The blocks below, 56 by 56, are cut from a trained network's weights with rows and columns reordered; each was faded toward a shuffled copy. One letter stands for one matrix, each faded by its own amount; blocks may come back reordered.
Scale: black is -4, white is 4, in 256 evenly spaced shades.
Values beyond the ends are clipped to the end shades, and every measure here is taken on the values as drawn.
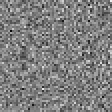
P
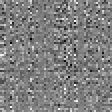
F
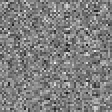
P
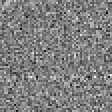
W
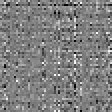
F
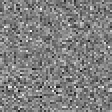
W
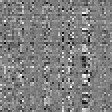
F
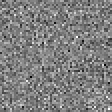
W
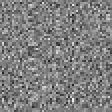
P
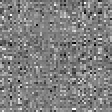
F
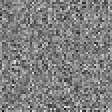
P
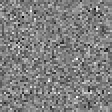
W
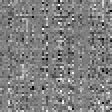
F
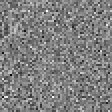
W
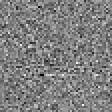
W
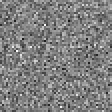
W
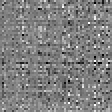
F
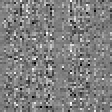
F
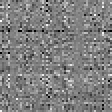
F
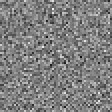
P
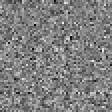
W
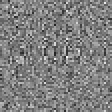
P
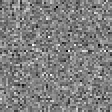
W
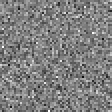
W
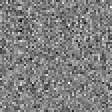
W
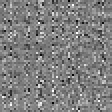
F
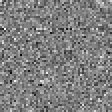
W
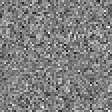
W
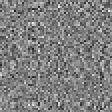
P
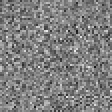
P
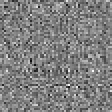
P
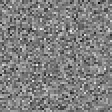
W
